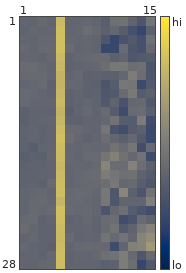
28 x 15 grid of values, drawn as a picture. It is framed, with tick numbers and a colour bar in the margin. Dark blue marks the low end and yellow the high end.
Column 5 stands out from the rest. Streaks run downward. A vertical seam about 60% of the way across splits the table, and the left part is calmer. On average the colour sits 40% of the way up the scale.
